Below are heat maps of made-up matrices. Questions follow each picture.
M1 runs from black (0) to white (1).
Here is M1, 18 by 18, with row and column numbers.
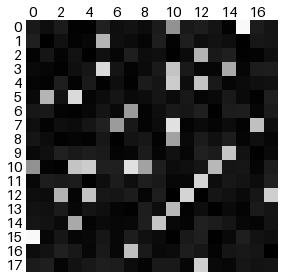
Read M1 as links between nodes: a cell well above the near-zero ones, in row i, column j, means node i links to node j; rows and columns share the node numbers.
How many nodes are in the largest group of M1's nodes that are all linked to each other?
2
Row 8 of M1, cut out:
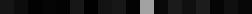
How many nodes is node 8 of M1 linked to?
1
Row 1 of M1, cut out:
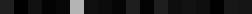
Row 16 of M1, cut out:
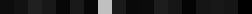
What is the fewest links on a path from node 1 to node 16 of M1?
5
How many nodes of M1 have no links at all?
0
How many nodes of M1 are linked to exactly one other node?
10
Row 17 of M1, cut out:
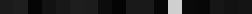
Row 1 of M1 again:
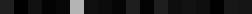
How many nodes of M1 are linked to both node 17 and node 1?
0
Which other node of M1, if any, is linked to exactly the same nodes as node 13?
node 8
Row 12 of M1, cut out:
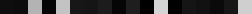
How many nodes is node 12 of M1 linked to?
4
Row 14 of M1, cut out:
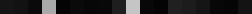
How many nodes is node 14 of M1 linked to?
2
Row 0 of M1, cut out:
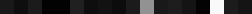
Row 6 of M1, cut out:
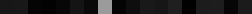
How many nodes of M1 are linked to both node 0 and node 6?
0
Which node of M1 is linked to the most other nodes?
node 10
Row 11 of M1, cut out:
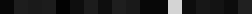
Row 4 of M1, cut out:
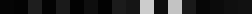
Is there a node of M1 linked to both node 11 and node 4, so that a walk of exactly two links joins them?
yes
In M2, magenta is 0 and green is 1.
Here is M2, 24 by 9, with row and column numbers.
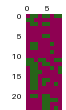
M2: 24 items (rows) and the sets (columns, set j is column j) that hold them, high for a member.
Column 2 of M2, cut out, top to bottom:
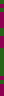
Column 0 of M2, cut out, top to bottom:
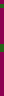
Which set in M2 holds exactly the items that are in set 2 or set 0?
1
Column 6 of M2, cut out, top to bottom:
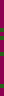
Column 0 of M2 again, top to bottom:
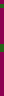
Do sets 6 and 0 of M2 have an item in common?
no
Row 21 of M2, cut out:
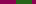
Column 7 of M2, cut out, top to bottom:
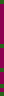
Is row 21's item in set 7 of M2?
yes
